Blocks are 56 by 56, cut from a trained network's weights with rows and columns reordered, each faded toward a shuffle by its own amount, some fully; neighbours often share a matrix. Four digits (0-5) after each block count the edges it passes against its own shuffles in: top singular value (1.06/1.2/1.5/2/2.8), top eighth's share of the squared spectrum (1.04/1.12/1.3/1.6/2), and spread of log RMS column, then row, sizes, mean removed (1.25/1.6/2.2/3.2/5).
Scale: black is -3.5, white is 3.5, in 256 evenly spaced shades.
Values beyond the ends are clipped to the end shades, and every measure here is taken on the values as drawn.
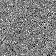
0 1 0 0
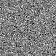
2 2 0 0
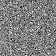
1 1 0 0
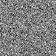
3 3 1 1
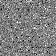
1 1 0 0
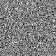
3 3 1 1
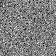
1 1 0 0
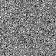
2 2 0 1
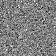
0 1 0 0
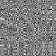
4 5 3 3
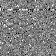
3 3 0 1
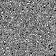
1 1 0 0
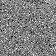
0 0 0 0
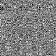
3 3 1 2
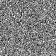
0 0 0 0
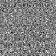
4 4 1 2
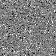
0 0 0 0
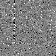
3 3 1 0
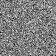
1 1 0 0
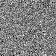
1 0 0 0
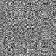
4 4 2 1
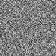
4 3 0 0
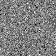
0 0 0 0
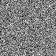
0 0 0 0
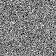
1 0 0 0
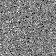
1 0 0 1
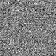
3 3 0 1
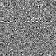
3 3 0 2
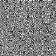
3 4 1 2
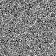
1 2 0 0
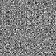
4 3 1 2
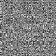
4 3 2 0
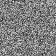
0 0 0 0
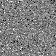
0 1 0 0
